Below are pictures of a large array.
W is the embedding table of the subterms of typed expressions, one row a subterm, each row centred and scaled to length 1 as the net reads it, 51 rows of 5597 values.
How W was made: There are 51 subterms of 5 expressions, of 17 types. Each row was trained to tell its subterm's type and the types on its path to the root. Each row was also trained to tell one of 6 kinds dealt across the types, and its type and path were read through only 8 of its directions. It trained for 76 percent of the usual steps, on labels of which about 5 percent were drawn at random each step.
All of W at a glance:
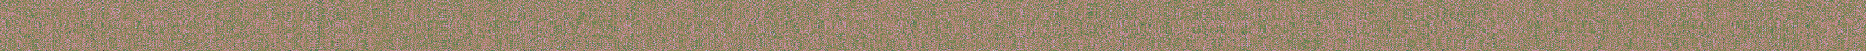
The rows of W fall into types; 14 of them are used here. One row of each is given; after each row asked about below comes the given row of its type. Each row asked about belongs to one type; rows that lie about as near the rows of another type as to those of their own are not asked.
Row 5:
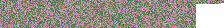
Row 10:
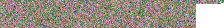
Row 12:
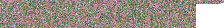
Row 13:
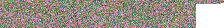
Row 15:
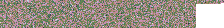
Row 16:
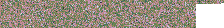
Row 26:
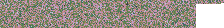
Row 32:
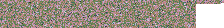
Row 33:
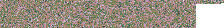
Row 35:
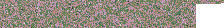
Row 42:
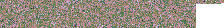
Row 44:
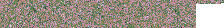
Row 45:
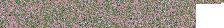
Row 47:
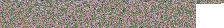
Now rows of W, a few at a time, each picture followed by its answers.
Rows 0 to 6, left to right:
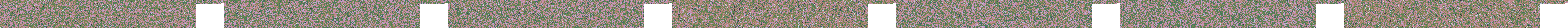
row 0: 16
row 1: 45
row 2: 47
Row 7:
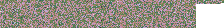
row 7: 45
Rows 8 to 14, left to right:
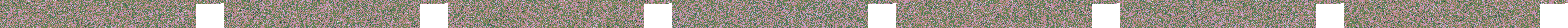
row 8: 13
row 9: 13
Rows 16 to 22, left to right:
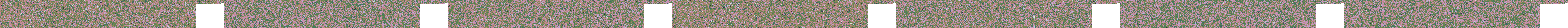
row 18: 5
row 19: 33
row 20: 47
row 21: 35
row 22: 35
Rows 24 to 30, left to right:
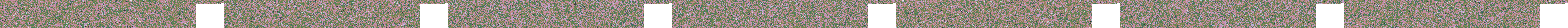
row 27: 10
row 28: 47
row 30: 10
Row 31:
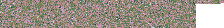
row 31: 32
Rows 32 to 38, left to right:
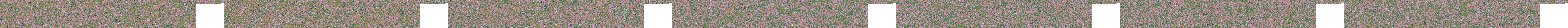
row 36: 16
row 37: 26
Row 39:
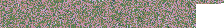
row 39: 5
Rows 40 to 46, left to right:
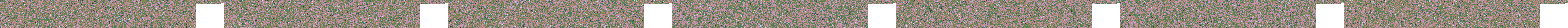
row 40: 10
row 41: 35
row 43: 16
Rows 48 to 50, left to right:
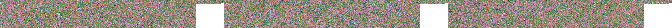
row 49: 33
